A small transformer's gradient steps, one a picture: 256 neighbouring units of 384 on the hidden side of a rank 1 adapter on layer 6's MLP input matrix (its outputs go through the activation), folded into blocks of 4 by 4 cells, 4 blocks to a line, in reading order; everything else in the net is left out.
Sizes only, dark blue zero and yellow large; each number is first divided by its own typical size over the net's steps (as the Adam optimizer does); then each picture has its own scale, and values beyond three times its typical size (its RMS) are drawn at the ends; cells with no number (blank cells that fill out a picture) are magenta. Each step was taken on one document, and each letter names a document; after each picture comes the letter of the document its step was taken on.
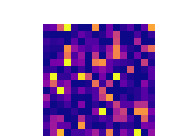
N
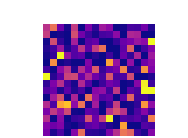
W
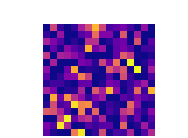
W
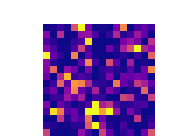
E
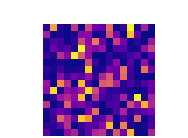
W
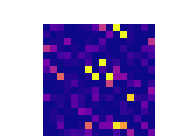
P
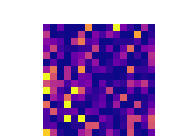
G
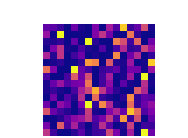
G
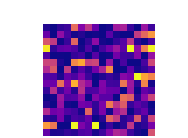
G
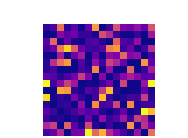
N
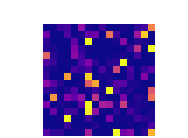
E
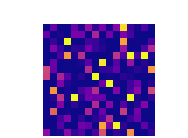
P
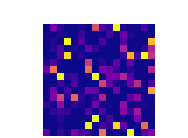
P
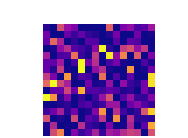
N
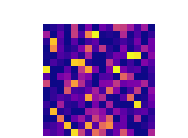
W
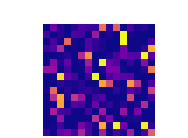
P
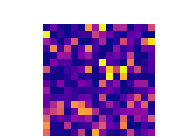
W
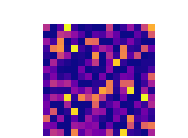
N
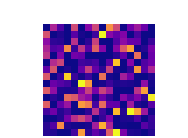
G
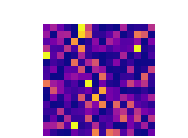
G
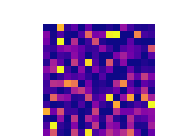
G
